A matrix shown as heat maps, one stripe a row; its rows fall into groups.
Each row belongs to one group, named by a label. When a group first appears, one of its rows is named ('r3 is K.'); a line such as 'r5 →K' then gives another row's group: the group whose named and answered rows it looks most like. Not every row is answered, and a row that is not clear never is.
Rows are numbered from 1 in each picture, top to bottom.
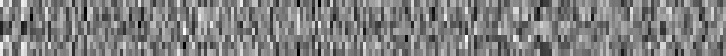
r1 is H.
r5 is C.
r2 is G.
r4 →C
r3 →G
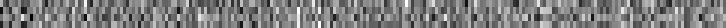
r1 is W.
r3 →G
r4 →C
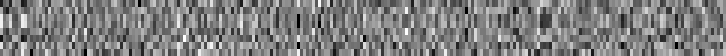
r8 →G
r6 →C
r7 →H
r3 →H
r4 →H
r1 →C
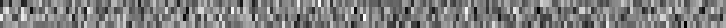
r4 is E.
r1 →C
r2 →G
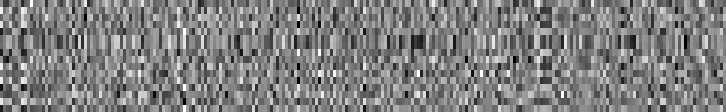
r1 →W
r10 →H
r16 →C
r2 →H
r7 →E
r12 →H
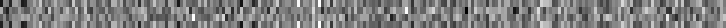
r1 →C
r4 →C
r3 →E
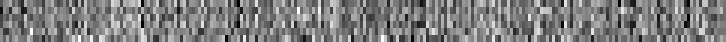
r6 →E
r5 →W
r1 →E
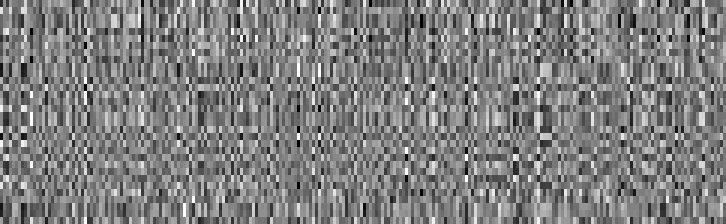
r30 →C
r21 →H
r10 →C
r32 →W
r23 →G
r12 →W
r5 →G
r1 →E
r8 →E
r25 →W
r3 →E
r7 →G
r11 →C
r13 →G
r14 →W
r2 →H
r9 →G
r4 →E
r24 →W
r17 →W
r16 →H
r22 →W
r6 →E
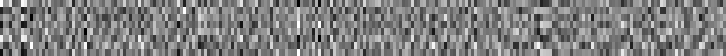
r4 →C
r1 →H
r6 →H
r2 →C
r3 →G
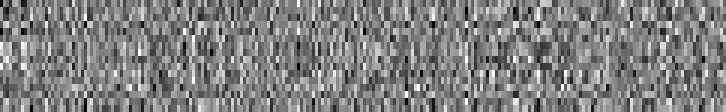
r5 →C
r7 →H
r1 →C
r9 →G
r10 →H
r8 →H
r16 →G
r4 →G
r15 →G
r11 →E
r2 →W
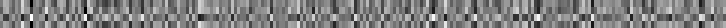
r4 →G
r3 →W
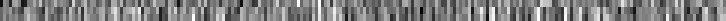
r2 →E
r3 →E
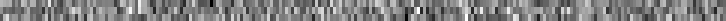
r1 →H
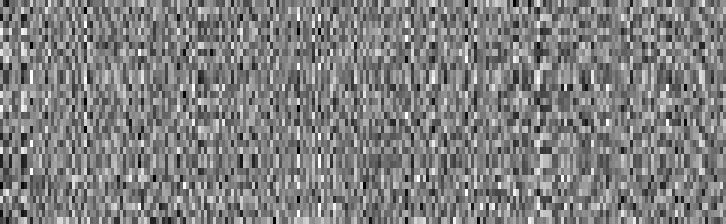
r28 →G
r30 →E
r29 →H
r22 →H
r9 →G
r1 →W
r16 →H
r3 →C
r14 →H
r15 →G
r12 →W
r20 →C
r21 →W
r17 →W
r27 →C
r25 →W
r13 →E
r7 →G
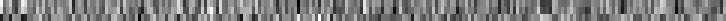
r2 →H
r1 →H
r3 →C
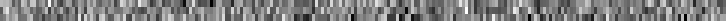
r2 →G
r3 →E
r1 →H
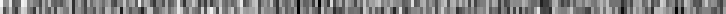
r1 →H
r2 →H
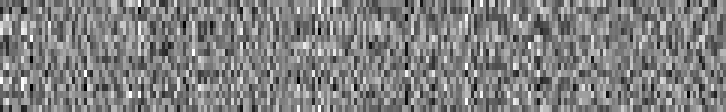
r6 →W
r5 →H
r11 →W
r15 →G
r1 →E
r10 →G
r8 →E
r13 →G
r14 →E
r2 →C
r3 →G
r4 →H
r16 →C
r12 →H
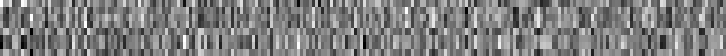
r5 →G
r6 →C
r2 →W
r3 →W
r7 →C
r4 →W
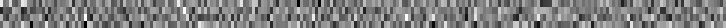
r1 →H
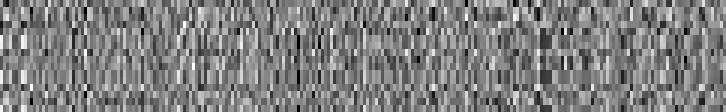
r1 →W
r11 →H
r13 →W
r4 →C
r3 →G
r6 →H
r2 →G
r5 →E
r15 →G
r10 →E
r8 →W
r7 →H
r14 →G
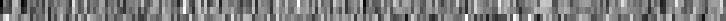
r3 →G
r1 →C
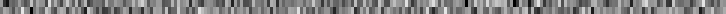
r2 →G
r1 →W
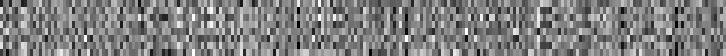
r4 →H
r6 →W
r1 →C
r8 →E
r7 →H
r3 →E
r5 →G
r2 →H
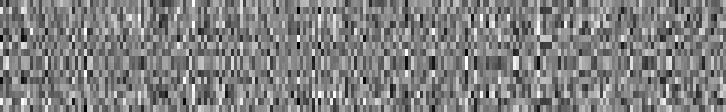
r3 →E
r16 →G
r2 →H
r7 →H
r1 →E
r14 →E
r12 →C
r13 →E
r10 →G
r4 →E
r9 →G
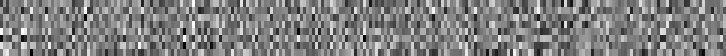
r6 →C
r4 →E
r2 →W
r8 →G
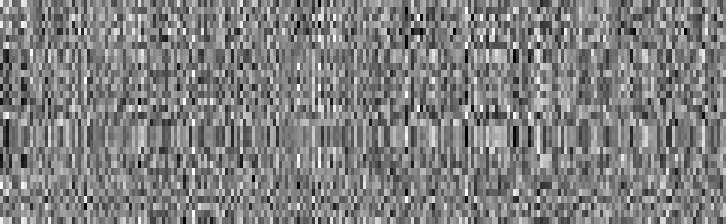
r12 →W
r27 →H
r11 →E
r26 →H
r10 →C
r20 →W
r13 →C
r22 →E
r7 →G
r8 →W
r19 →W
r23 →C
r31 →E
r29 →W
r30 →G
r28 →G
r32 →H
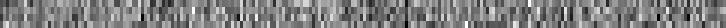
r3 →E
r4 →G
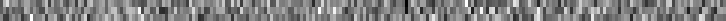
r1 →G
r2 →E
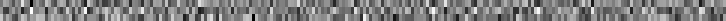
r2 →W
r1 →G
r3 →H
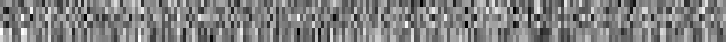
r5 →H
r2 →W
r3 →G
